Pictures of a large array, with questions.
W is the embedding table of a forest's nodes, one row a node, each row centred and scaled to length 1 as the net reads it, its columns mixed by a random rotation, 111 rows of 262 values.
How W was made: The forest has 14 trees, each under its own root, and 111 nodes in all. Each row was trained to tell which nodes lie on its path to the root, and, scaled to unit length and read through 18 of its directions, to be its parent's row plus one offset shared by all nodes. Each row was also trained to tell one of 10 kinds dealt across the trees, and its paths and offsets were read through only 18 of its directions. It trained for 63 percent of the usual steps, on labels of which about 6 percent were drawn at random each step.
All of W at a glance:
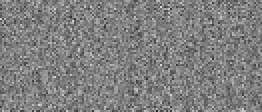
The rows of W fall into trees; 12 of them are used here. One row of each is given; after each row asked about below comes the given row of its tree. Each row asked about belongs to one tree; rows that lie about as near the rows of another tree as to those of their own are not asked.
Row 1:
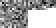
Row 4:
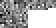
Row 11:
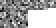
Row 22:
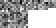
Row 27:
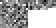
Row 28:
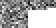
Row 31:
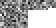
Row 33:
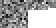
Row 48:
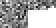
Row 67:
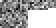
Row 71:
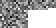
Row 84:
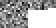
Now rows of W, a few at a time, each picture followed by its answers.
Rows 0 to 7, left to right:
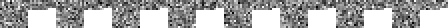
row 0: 28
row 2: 28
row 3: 22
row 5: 84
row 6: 48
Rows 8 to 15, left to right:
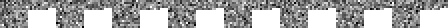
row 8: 31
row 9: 28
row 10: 4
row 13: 31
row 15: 67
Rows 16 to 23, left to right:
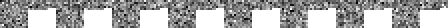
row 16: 84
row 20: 84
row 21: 31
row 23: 48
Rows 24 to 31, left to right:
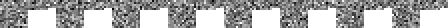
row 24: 4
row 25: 31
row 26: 28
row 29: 28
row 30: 48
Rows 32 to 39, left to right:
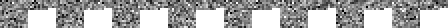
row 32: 31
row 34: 31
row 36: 31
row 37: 28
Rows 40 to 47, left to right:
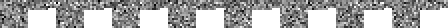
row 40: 4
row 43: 84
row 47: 28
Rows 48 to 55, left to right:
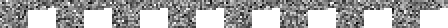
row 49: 4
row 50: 4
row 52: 48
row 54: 84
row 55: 48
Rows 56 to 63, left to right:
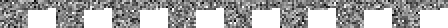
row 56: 31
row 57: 11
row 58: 84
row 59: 4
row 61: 48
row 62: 22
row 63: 4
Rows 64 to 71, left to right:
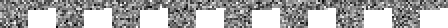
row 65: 48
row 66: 28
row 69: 84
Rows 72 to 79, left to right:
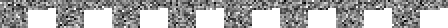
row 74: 28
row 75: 48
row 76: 31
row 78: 31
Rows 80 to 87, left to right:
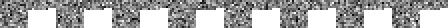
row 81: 4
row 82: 84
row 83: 31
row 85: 67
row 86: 48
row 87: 67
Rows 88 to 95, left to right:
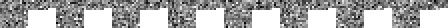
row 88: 31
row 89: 48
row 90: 22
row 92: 84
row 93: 31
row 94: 48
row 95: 84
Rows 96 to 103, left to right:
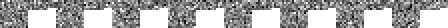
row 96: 28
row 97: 48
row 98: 28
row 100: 84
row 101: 67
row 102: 28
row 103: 67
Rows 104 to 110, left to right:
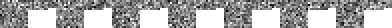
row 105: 28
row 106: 67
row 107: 84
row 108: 11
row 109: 48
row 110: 67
